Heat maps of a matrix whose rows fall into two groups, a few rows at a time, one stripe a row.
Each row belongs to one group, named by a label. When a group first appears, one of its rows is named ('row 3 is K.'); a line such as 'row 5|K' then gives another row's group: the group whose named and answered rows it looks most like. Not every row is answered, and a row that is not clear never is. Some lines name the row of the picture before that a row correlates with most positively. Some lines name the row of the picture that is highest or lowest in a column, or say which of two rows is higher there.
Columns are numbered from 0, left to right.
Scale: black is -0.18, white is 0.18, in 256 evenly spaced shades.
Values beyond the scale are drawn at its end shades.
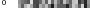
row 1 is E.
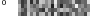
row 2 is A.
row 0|E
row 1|E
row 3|E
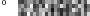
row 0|E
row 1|A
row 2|E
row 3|E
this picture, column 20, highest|1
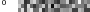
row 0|A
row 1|E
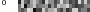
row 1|A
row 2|E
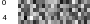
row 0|E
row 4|A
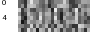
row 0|A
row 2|E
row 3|E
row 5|E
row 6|A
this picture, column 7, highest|4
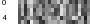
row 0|A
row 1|A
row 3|A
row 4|E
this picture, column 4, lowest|4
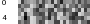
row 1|A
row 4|A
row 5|A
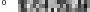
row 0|E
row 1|E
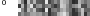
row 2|A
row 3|A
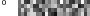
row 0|A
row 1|E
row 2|A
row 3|A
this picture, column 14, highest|0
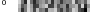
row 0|E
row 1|E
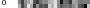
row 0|E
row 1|E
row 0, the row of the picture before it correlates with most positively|2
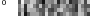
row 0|A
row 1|A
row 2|A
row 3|A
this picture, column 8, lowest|0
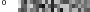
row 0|E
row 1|A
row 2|E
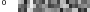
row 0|A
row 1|A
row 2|E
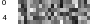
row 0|E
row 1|E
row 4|A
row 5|A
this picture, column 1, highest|4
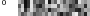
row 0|A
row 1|A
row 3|E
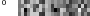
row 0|A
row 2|A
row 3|A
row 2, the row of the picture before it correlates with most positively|0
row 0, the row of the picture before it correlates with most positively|1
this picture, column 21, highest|1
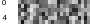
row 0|E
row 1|A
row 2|A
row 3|A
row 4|E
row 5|E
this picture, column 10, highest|0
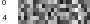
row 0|E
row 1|A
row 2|E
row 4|A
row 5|E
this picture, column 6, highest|4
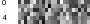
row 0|A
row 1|A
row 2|E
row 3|A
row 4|A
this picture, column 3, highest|4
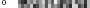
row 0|E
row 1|E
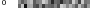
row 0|E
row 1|A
